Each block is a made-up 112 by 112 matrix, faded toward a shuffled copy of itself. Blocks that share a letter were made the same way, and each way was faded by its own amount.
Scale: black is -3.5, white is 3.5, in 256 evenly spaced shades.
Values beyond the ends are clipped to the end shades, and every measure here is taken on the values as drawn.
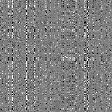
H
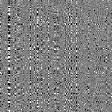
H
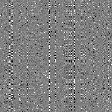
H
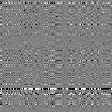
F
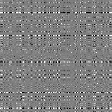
F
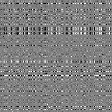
F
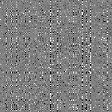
H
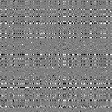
F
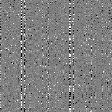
H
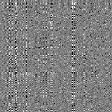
H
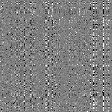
H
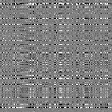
F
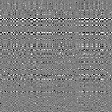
F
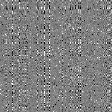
H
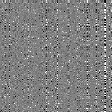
H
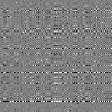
F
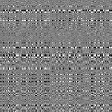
F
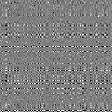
F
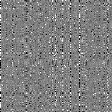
H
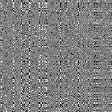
H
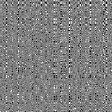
H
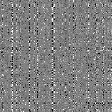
H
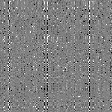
H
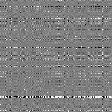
F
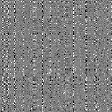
H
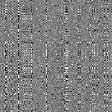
H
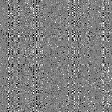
H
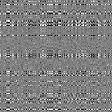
F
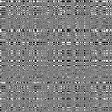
F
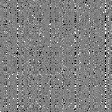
H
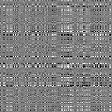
F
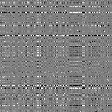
F
